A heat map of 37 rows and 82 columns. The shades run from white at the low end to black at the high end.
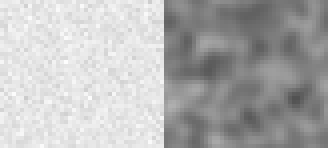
The table splits into one row of 2 panels. Panel 1,1: very low, fine-grained, faint in contrast. Panel 1,2: middling, blotchy.
